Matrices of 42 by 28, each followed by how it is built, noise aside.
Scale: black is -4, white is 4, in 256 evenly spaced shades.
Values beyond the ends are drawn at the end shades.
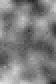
smooth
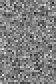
noise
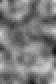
smooth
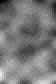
smooth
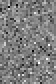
noise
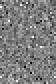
noise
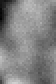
smooth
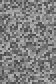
noise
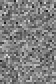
noise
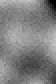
smooth
